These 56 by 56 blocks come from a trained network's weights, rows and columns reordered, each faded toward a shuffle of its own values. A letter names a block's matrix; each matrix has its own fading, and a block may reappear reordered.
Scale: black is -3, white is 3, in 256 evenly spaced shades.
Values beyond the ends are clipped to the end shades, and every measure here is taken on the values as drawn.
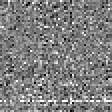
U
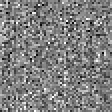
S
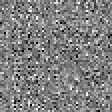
U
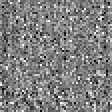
S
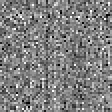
S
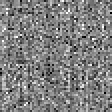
S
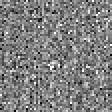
S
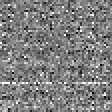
U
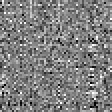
U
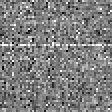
U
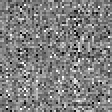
U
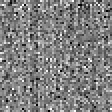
S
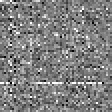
U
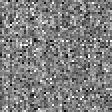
S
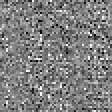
U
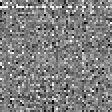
U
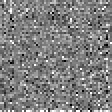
U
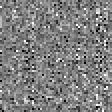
U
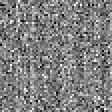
S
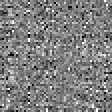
U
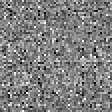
U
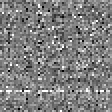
U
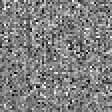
S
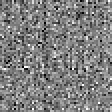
S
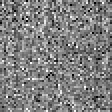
S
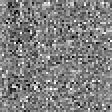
S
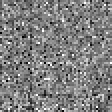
S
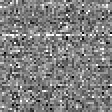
U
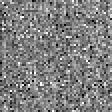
S
